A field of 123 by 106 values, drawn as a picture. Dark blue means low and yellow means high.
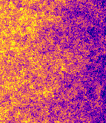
No row or column stands out. The ninth with the highest average is the top left. The field climbs toward the left. The histogram is bell-shaped.
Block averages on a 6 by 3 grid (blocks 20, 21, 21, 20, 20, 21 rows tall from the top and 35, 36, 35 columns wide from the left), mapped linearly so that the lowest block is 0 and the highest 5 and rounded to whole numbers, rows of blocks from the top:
5 3 0 / 5 2 0 / 5 3 1 / 4 3 0 / 4 3 0 / 4 2 0
